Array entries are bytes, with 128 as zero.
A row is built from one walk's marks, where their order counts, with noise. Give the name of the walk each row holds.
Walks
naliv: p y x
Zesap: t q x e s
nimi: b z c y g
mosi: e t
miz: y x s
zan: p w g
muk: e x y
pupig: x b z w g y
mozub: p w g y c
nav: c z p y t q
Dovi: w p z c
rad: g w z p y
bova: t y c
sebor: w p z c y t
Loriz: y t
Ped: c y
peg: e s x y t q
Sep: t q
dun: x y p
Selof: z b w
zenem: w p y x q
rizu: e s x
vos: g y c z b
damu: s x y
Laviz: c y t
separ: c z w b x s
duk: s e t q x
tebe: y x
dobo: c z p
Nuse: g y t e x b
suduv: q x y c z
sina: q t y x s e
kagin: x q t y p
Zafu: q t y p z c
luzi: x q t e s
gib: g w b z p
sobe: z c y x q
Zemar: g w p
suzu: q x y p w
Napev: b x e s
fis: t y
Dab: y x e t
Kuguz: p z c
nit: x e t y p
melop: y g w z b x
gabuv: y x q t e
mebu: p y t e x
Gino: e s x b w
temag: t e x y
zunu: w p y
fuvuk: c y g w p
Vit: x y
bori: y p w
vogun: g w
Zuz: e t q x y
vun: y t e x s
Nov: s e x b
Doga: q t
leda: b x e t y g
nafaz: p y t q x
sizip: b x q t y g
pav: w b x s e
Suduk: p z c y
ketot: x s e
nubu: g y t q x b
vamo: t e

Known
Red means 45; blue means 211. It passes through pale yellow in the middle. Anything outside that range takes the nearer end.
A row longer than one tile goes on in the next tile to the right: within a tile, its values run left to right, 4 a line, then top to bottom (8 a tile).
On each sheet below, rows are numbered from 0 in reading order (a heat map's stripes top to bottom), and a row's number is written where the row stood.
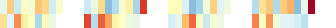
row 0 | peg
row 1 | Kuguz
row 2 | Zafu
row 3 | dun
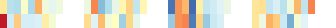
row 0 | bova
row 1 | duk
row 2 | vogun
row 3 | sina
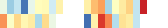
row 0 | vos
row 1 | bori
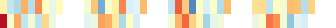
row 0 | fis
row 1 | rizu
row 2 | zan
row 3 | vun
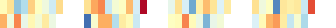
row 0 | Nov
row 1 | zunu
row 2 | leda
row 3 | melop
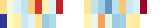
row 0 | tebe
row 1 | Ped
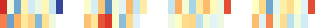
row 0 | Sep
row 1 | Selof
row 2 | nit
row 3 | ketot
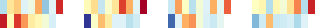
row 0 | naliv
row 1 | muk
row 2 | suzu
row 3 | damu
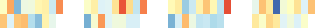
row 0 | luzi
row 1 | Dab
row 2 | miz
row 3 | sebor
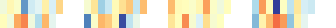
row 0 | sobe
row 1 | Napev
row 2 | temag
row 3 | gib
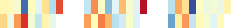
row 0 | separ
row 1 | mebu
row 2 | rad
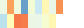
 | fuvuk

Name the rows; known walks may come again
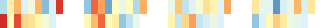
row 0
naliv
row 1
zan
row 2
kagin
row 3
suduv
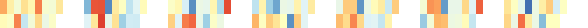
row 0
temag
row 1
Zemar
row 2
separ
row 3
nubu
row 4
mozub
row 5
zenem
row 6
nimi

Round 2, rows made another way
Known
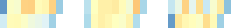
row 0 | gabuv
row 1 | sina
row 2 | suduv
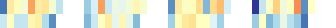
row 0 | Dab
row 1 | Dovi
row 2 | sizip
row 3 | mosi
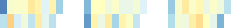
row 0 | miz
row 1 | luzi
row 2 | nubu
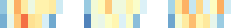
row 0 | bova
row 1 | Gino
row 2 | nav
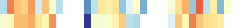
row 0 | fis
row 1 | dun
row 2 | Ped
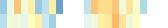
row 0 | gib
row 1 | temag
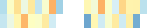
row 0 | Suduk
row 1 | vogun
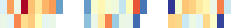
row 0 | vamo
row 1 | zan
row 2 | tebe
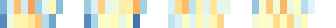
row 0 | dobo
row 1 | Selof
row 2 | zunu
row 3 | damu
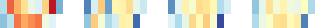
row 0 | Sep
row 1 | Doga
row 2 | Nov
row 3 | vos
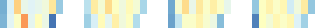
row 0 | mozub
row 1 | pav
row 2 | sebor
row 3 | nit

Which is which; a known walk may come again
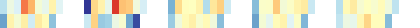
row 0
ketot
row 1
Loriz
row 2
leda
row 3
Gino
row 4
Nuse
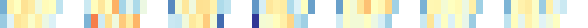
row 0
Zesap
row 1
Vit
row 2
Nov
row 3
dun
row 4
gabuv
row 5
vun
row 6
Zuz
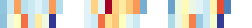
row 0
Kuguz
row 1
vamo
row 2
zan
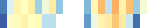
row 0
kagin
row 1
Laviz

